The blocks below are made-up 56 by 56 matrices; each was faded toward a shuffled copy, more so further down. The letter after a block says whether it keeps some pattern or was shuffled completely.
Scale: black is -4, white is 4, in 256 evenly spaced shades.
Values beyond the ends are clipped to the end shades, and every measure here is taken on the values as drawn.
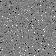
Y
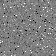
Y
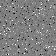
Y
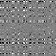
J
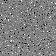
Y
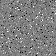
Y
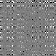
J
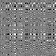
J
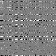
J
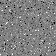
Y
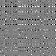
J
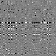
J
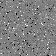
Y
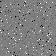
Y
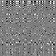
J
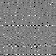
J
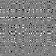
J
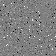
Y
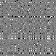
J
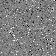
Y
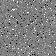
Y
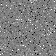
Y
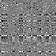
J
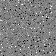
Y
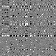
J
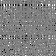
J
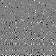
J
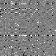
J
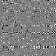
J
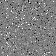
Y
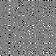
J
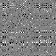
J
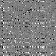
J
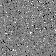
Y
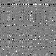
J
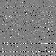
J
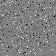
Y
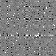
J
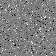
Y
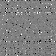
J
